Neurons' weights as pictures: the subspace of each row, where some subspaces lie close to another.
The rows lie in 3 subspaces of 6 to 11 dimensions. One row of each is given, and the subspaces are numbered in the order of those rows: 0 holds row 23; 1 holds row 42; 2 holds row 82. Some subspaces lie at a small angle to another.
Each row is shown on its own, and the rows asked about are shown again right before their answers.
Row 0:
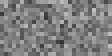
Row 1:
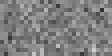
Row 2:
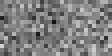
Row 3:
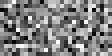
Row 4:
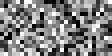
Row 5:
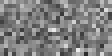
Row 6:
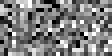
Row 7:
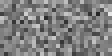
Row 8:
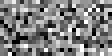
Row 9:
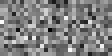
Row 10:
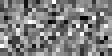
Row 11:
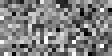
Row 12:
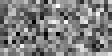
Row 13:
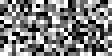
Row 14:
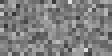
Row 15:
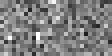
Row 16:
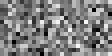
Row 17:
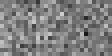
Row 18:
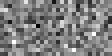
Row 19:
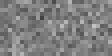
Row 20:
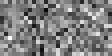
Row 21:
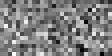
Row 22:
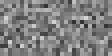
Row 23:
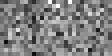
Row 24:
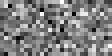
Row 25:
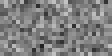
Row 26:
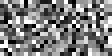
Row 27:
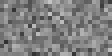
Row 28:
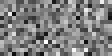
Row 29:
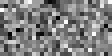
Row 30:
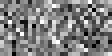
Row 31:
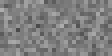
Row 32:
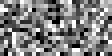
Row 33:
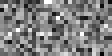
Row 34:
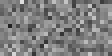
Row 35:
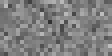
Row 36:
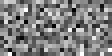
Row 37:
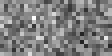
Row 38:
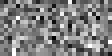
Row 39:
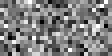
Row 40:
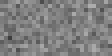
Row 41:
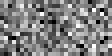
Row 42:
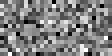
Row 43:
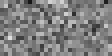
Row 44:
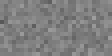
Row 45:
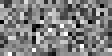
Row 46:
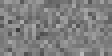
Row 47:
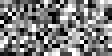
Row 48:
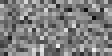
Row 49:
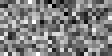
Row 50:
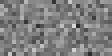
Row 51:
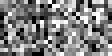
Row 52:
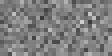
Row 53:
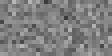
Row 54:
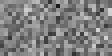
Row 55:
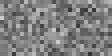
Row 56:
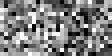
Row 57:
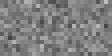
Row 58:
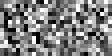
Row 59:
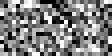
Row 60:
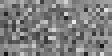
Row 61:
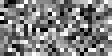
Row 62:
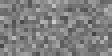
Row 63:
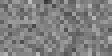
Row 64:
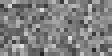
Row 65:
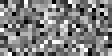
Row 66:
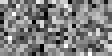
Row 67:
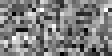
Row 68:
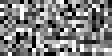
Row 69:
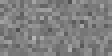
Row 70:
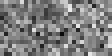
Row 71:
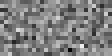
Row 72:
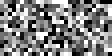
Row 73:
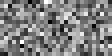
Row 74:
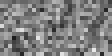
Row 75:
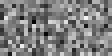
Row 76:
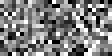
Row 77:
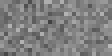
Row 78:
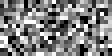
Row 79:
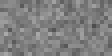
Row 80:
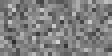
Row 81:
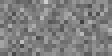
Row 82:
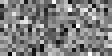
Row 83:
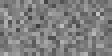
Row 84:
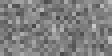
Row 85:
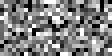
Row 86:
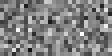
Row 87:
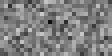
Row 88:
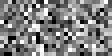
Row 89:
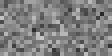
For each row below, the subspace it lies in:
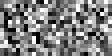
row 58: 0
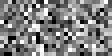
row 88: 2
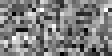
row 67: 0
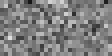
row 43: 1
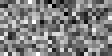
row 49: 2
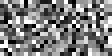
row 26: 2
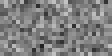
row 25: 1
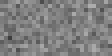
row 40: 0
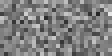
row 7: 2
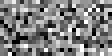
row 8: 0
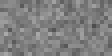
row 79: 0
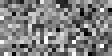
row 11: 2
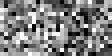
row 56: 0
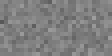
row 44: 0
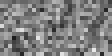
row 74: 0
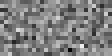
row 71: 2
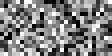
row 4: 0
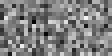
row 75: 2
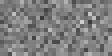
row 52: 0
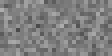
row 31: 0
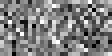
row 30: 0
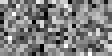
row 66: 2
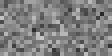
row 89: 1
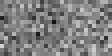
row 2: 2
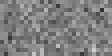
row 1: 2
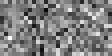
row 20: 2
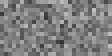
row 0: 1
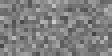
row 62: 2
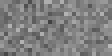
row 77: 2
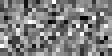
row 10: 1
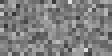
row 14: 2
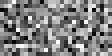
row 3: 0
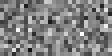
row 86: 0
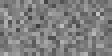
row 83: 0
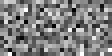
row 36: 0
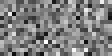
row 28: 2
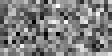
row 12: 0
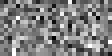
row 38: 0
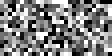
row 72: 2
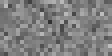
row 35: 1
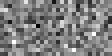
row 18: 2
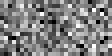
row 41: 1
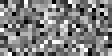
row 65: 1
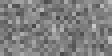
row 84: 2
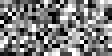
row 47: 2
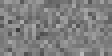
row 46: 0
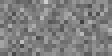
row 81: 0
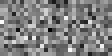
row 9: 0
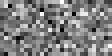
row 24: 1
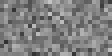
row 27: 0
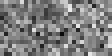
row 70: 2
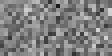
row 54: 0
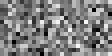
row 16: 2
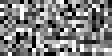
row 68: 1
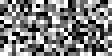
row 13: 1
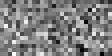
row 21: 0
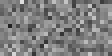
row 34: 2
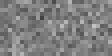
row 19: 0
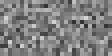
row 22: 2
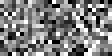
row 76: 0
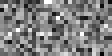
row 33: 0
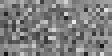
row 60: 2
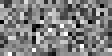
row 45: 2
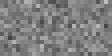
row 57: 1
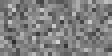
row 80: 0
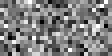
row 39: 1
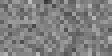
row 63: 2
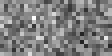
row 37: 0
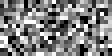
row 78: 1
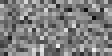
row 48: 2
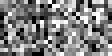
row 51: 2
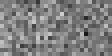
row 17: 0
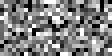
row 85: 0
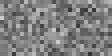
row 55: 2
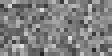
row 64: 0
